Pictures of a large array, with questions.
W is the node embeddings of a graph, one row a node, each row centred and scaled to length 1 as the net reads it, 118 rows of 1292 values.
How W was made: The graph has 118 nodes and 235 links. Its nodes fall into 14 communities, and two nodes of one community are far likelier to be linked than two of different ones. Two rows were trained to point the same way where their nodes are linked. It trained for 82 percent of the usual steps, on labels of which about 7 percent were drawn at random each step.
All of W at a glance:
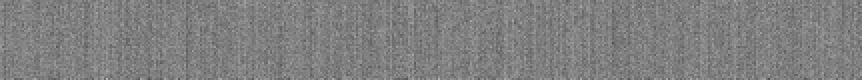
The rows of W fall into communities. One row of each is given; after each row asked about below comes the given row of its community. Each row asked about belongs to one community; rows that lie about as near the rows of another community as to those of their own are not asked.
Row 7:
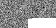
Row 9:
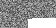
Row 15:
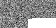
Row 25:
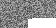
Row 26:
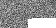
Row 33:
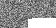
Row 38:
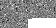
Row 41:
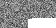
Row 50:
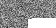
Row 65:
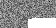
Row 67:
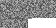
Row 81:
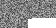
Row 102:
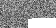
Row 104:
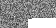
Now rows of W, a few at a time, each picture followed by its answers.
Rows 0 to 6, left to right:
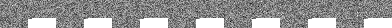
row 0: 41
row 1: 81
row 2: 102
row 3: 81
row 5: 65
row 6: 41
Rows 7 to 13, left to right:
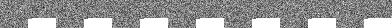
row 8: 15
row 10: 65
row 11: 9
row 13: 33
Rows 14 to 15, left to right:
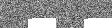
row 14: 25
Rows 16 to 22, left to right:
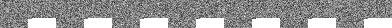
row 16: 15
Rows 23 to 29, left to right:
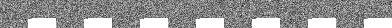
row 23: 7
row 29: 26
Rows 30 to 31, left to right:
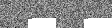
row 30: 65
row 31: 41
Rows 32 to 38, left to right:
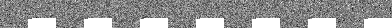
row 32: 33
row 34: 9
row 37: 41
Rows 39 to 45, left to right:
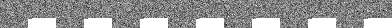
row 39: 104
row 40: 104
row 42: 9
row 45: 15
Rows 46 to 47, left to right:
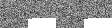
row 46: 38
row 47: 102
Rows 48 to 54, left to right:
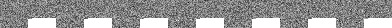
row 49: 65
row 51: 33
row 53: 67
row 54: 67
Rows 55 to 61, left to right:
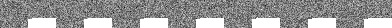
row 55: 33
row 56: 81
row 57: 67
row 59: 15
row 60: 81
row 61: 25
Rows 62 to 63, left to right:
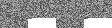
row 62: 102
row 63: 65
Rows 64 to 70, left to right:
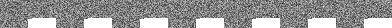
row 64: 9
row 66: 9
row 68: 81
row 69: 26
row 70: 15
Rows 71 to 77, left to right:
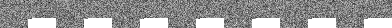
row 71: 26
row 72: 38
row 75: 65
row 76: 33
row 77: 26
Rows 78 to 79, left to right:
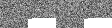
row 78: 38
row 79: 102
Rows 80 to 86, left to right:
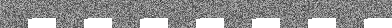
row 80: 33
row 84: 38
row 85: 15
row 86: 81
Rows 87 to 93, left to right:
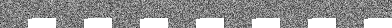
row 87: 41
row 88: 102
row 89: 15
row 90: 81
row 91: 25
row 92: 33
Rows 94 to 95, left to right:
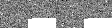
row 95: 7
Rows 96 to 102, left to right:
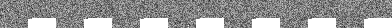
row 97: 26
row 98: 104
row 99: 81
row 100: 41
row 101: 7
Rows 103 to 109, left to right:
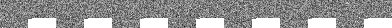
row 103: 65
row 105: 7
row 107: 9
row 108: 7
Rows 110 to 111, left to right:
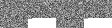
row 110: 15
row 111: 67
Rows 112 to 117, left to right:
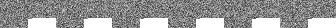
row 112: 9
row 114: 102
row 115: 50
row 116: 41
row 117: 9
